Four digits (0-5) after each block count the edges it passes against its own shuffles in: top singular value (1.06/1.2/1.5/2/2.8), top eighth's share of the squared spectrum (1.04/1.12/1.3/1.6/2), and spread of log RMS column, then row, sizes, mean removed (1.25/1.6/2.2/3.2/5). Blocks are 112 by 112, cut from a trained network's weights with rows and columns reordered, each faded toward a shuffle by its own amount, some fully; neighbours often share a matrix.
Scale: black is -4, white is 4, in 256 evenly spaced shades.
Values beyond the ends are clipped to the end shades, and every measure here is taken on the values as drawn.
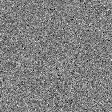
1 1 0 0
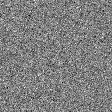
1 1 0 0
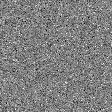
2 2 0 0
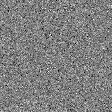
2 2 0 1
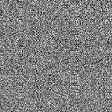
4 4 2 2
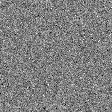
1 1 0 0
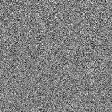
3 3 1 1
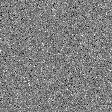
0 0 0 0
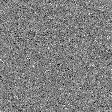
0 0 0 0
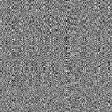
4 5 3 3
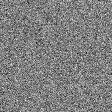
1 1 0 0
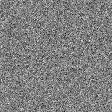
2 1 0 0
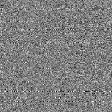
3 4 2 3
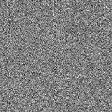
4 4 2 1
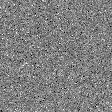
0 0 0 0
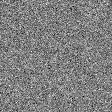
0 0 0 0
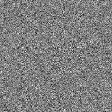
3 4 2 2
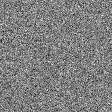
2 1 0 0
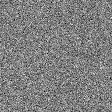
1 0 0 0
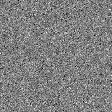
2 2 0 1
